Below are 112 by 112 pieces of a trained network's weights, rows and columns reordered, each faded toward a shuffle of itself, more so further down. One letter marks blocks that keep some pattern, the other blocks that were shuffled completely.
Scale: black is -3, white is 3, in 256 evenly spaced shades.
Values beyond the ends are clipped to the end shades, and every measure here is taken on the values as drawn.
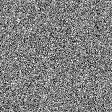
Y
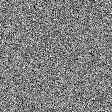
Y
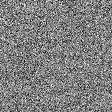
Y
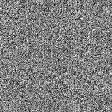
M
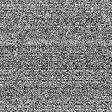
M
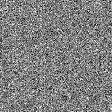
M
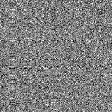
M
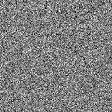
M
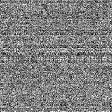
M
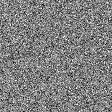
Y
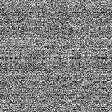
M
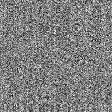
M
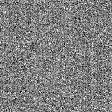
M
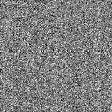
M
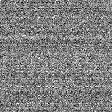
M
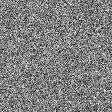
Y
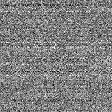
M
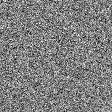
Y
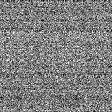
M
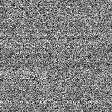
M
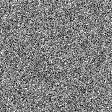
Y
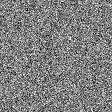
Y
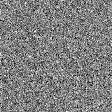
M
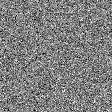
Y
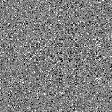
M
